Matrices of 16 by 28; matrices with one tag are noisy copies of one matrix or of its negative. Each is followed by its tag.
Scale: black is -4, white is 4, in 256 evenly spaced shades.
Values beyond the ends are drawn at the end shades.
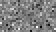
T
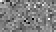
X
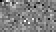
X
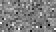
T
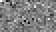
X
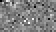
X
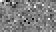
X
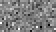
T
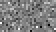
T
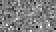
T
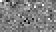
X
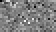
X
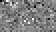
X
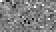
X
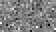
T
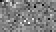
X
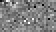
X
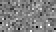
T
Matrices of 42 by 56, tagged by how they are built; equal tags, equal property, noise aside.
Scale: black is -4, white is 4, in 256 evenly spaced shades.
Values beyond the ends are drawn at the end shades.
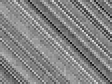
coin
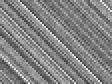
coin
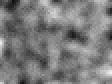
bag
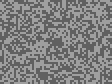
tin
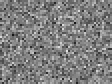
tin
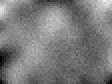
bag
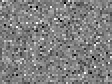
tin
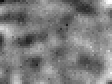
bag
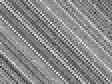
coin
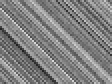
coin
